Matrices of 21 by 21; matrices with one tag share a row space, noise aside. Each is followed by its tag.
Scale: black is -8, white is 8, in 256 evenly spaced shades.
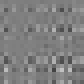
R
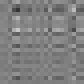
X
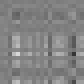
X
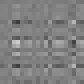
X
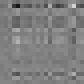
X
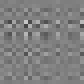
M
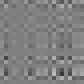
R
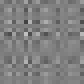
M
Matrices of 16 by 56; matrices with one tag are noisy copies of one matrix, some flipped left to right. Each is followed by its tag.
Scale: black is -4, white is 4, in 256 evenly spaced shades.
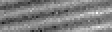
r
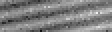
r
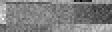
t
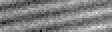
r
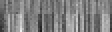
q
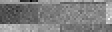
t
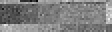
t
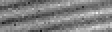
r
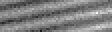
r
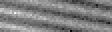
r
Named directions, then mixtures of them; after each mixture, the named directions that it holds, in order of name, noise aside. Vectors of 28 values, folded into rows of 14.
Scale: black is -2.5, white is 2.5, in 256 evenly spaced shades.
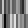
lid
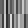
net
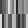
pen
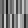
net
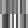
lid, net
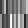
lid, net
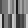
pen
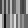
lid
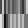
lid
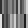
lid, net, pen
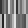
net, pen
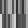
lid, pen
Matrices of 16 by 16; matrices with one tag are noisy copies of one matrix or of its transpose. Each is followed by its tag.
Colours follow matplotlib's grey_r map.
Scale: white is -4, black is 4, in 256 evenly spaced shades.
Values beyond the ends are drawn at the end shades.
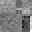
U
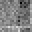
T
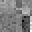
U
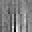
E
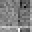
T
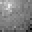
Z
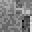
U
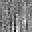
E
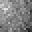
Z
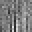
E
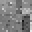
U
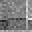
T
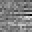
E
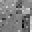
U
